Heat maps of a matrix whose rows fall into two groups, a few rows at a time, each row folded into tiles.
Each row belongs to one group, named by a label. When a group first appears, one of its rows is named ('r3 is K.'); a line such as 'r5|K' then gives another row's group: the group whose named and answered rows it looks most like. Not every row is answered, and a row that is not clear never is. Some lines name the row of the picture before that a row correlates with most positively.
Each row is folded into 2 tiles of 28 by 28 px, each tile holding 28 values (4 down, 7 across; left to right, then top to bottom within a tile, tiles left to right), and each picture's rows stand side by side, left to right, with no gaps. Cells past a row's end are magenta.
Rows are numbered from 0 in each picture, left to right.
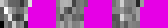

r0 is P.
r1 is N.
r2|P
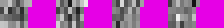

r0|N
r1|N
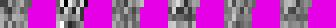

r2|N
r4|P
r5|N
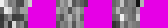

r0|P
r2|P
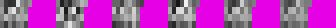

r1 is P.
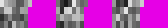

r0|P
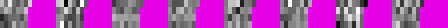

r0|P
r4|N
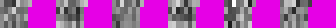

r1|N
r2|P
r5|N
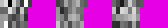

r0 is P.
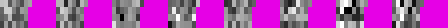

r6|N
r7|P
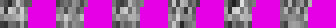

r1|P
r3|P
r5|P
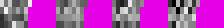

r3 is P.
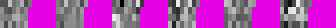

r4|P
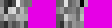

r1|P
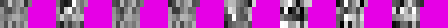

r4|P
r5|N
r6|P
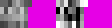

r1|N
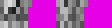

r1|P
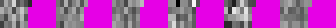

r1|P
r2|N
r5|N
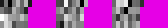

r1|P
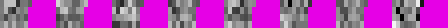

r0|N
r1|P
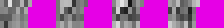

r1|N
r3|N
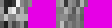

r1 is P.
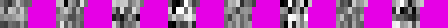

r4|N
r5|P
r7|N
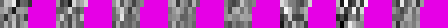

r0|N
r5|P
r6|P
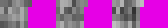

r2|N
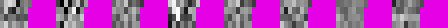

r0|N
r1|P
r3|P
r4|N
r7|P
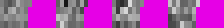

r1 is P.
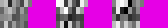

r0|P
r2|N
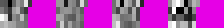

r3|N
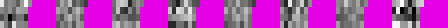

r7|N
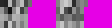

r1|N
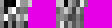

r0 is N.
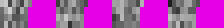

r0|P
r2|P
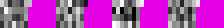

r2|N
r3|N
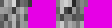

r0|N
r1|N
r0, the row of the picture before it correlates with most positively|1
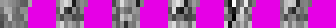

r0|P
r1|N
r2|P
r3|N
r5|N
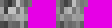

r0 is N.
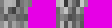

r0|N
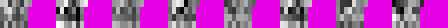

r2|N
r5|N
